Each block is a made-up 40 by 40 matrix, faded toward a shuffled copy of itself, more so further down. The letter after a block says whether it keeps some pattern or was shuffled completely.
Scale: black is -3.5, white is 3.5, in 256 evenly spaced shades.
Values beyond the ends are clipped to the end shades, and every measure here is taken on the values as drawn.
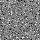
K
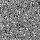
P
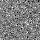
K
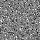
K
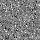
P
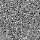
P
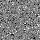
K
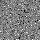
K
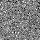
K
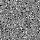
P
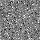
K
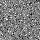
P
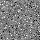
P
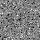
P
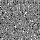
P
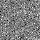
K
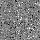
K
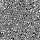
K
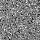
K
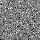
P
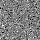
K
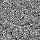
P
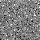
K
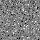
P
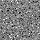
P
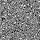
P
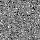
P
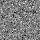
K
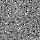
K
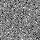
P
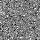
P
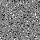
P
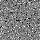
K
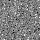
K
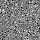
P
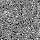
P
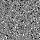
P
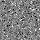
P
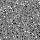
K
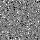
P
